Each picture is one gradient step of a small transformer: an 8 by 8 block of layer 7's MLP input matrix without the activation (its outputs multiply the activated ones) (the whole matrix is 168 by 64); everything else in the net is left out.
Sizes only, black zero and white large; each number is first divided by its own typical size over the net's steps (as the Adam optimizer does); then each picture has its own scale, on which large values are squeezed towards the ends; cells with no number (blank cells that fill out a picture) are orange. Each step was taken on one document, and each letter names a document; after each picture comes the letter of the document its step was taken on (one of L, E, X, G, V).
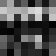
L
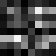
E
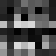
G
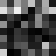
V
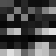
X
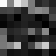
V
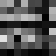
L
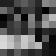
G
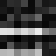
X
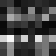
L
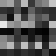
G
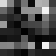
V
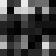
V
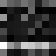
V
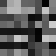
E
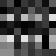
L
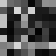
V
